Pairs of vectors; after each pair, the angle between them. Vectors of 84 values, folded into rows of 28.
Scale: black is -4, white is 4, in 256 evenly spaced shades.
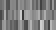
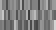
orthogonal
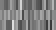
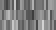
partly aligned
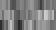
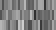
partly opposed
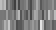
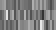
partly aligned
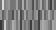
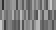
nearly opposite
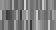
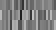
partly aligned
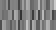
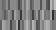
nearly parallel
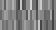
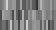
partly aligned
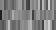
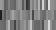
nearly parallel
